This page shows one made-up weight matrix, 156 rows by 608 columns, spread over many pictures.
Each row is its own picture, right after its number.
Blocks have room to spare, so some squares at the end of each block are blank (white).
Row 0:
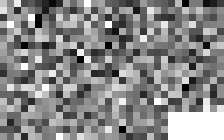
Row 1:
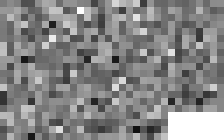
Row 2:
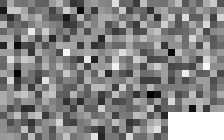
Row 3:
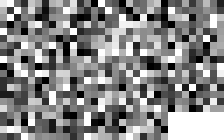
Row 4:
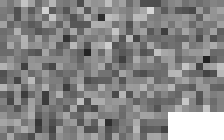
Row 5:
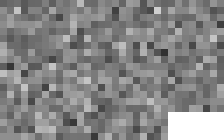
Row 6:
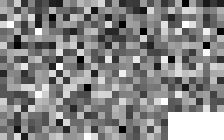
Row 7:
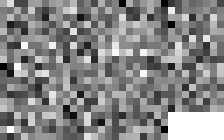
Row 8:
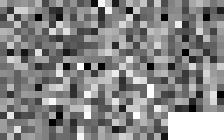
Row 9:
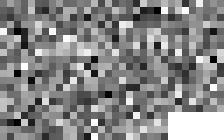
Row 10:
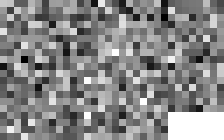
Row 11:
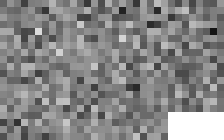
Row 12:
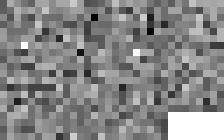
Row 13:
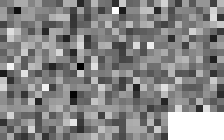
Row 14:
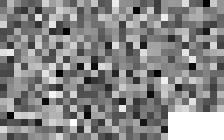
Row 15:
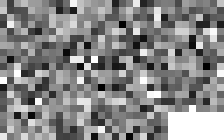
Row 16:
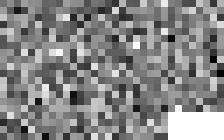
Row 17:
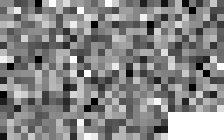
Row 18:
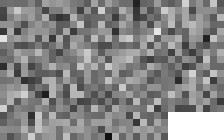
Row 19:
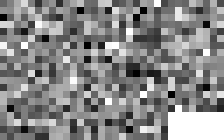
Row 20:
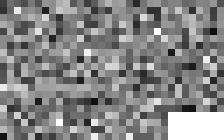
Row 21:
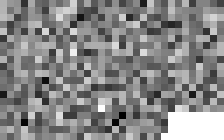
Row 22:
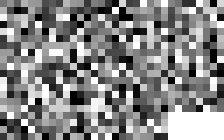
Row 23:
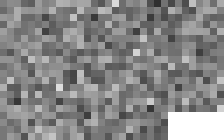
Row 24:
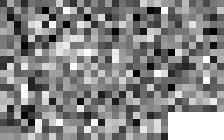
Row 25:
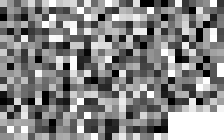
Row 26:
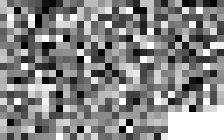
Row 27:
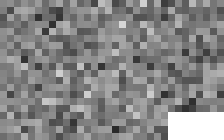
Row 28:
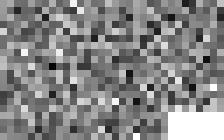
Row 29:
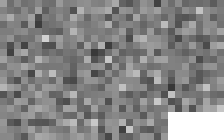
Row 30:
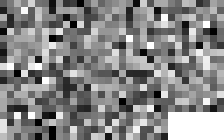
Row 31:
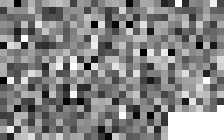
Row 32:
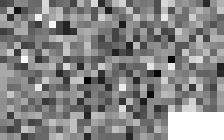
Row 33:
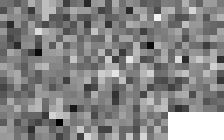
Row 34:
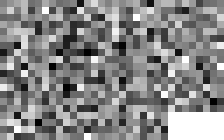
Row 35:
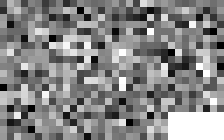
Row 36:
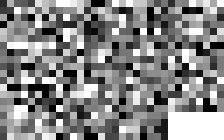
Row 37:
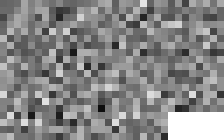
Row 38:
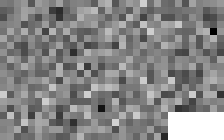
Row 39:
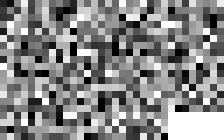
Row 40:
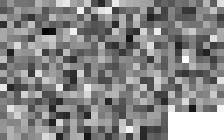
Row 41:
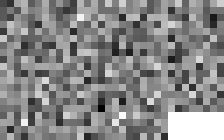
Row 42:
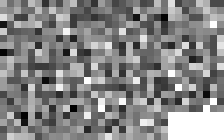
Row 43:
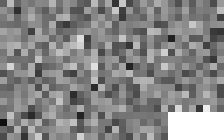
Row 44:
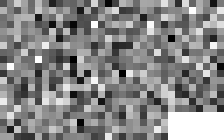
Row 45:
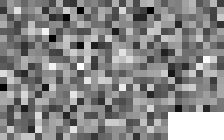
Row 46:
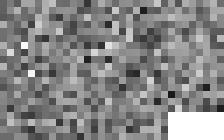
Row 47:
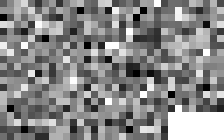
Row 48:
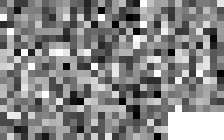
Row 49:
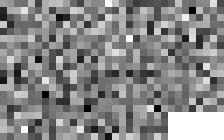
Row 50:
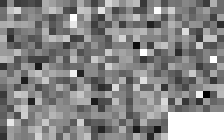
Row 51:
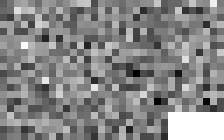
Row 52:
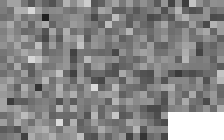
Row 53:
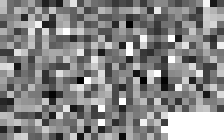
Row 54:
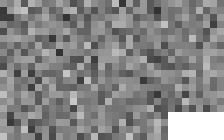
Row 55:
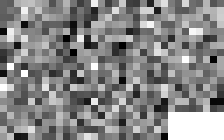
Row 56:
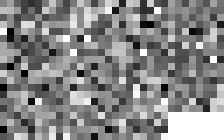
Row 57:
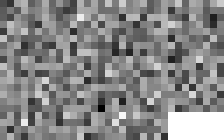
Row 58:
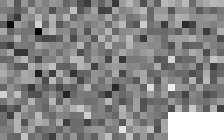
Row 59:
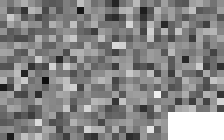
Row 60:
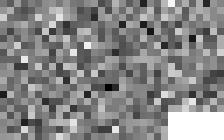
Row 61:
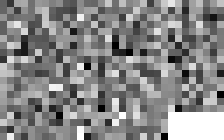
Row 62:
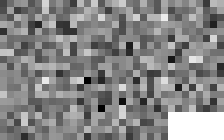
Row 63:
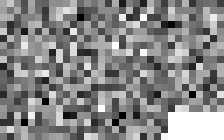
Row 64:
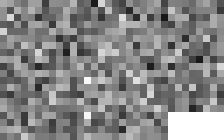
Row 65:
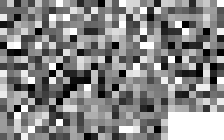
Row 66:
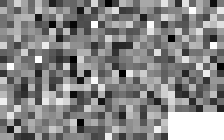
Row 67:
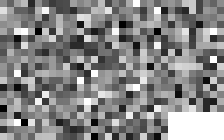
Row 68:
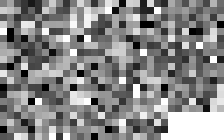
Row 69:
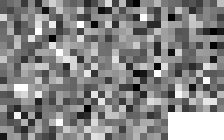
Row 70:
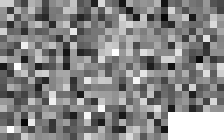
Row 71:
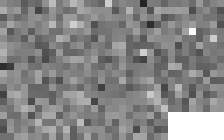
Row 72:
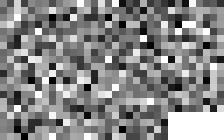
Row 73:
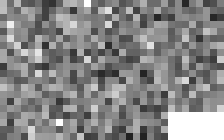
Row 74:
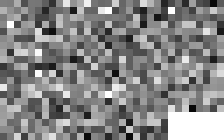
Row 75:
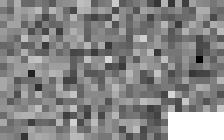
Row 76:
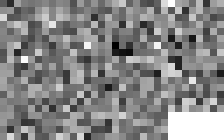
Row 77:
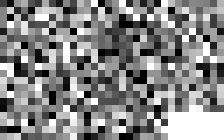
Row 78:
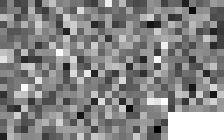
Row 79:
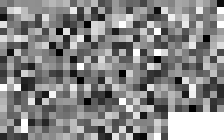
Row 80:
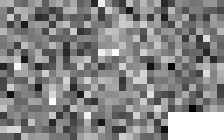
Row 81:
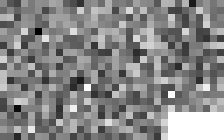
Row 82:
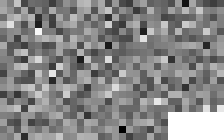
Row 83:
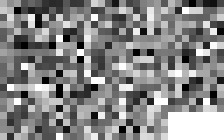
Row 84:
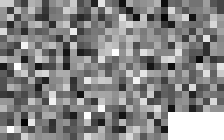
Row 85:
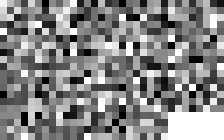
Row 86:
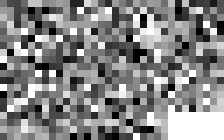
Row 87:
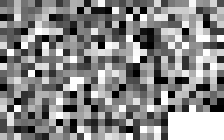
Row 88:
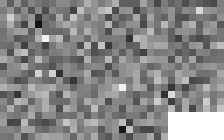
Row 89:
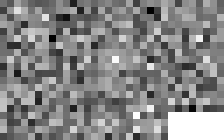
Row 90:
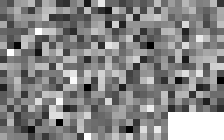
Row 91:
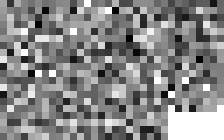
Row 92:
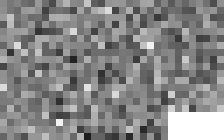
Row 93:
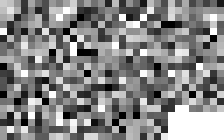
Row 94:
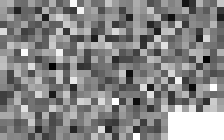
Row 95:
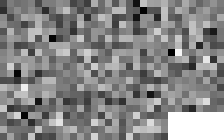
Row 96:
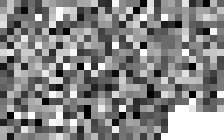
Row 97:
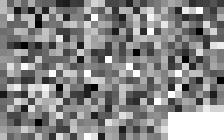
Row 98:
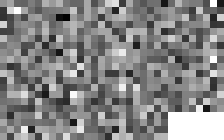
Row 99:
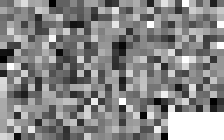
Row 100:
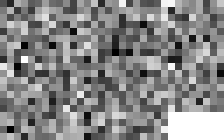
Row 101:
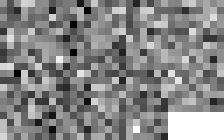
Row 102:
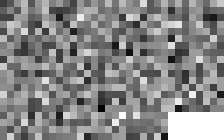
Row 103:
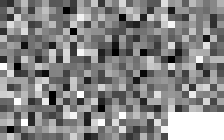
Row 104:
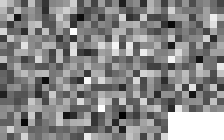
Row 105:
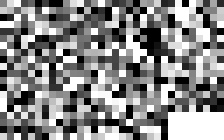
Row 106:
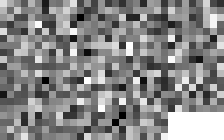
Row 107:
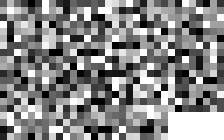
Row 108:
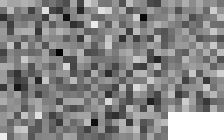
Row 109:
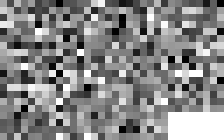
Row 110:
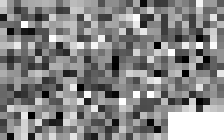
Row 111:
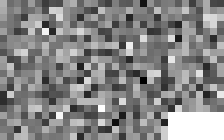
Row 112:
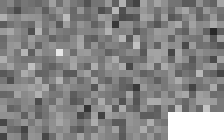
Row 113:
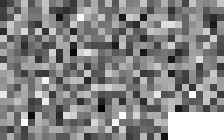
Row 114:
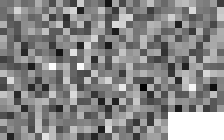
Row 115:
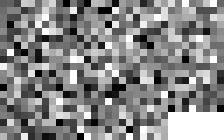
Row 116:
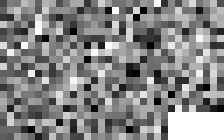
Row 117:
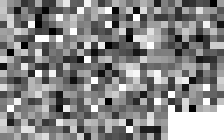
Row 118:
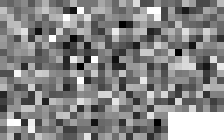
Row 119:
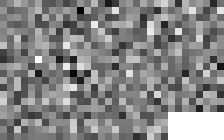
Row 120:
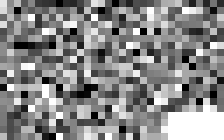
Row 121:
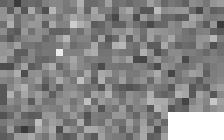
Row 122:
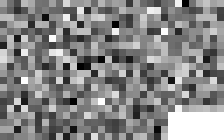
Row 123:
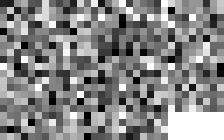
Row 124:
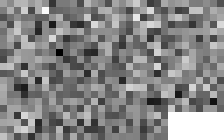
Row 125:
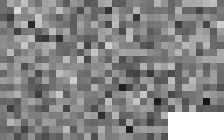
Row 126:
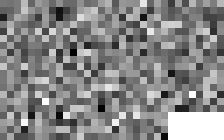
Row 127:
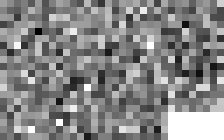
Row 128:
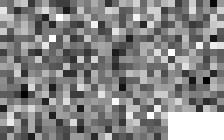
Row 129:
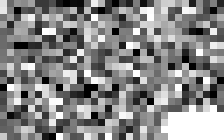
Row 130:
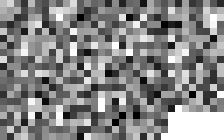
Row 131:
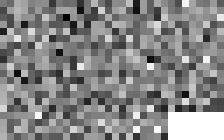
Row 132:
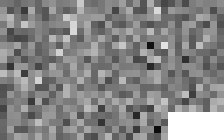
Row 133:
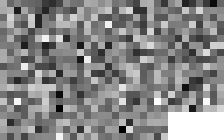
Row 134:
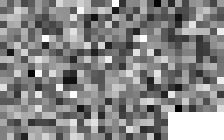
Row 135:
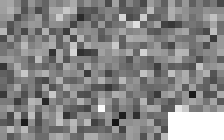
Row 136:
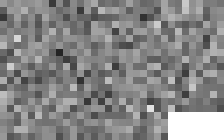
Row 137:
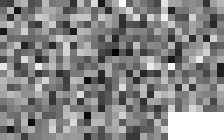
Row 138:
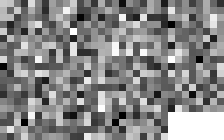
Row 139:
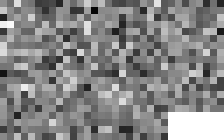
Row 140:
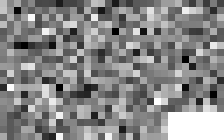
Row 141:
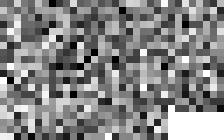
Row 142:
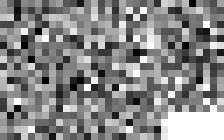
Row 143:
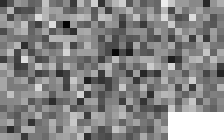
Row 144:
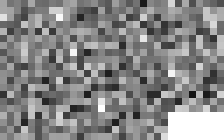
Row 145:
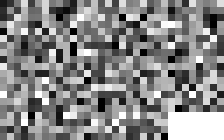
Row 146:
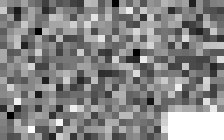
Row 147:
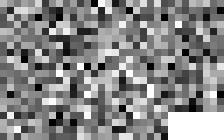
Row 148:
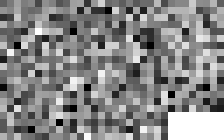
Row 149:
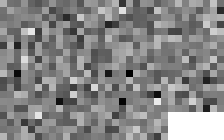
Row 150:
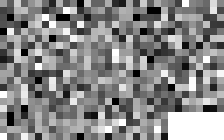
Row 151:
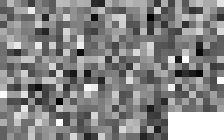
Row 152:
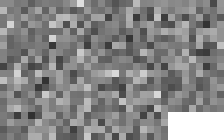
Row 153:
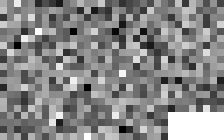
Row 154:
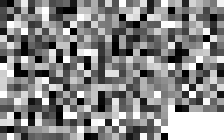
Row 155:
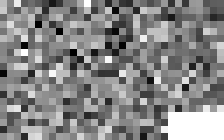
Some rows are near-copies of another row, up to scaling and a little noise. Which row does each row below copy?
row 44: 66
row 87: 148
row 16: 22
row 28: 94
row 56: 68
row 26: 133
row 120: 140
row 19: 47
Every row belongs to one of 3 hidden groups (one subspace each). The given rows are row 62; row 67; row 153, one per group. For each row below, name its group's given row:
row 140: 153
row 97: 153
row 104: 62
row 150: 67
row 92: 153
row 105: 153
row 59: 67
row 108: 67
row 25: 67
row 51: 153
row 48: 67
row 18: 67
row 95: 67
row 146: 153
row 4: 67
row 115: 153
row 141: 67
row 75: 153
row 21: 62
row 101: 67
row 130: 62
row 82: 153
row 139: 153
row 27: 62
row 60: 62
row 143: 62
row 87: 153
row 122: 67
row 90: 153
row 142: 153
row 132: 67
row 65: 153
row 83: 153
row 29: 153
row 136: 67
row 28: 67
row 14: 62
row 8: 62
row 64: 62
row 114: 67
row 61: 62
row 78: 67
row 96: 62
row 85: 62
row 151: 153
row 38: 62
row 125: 153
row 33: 153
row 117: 153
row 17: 67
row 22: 67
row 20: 67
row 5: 67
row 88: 153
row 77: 62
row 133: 153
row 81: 153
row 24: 67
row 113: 62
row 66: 67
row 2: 67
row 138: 62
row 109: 153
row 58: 153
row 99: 67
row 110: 67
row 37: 62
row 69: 67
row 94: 67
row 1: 67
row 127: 153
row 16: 67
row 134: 153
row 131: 67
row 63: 62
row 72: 153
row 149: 67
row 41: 62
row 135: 62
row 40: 153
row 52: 153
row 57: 62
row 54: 67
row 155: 153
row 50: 67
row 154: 62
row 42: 62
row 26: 153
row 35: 67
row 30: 67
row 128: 67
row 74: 153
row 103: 62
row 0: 153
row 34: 67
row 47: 153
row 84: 62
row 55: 67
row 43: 67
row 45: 67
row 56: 67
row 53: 62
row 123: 62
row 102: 62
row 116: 153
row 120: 153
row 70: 62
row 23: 153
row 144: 62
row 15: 67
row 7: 62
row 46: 153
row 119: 67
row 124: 67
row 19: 153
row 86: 153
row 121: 67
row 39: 62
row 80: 62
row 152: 67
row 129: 153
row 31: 67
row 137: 62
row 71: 67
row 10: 62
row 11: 67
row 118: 67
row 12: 153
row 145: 62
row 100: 62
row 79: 67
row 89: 67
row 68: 67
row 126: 62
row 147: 62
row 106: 62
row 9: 67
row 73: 153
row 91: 153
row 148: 153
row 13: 67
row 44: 67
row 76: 62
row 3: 62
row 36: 153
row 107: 67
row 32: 62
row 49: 67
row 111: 62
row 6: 153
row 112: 67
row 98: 67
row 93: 62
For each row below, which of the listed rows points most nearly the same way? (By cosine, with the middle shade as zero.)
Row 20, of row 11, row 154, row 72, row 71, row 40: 11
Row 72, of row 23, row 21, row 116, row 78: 23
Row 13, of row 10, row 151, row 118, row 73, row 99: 99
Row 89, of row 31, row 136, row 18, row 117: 18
